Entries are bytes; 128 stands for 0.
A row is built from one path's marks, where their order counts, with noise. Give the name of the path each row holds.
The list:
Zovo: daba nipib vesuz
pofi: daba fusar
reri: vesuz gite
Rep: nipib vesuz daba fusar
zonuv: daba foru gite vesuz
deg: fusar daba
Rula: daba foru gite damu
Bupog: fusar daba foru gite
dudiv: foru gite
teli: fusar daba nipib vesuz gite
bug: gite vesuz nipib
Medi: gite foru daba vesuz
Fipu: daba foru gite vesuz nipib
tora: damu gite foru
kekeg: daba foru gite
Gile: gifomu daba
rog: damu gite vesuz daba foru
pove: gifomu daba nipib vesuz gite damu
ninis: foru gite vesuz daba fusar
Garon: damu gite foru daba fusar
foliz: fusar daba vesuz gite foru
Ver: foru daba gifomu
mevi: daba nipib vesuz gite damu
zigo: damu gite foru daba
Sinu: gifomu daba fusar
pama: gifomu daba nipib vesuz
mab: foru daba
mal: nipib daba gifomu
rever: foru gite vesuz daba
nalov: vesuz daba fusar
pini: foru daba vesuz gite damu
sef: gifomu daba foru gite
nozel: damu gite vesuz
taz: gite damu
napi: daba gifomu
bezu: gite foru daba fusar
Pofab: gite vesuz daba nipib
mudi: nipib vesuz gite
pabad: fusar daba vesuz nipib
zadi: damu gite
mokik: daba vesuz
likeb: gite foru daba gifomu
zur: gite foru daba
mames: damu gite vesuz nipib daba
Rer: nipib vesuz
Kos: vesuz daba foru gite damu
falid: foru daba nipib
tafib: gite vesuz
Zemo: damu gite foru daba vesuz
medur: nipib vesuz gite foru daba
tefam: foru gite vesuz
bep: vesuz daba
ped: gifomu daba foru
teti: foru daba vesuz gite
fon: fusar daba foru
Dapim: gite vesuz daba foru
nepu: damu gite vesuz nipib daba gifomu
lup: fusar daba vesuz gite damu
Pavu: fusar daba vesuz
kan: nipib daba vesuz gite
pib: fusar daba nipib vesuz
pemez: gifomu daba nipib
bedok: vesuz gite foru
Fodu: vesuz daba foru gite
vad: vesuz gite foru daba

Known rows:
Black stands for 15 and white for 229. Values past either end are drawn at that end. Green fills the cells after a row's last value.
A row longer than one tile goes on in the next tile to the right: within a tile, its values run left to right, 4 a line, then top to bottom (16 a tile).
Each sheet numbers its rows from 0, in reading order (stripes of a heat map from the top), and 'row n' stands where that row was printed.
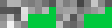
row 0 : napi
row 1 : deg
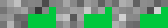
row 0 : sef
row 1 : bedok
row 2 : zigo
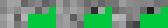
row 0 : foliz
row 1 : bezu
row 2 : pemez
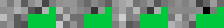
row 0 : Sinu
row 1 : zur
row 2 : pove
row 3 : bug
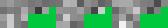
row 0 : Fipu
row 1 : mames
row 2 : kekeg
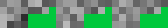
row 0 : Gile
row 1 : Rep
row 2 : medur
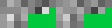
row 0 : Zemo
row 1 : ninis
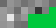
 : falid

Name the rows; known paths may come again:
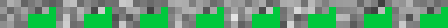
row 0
medur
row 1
nepu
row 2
mudi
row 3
Fodu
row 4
Kos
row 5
reri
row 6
pama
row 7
Bupog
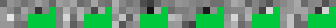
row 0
falid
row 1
lup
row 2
tafib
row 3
pemez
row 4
Zemo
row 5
Garon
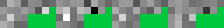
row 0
zigo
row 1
taz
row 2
rever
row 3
pabad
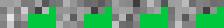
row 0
mevi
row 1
Dapim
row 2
deg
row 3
teli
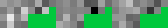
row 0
Rula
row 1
bug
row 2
sef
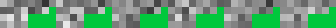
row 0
mokik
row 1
pofi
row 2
Sinu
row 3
Ver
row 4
ped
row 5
bedok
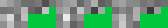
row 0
zonuv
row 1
pini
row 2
Fipu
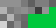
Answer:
zur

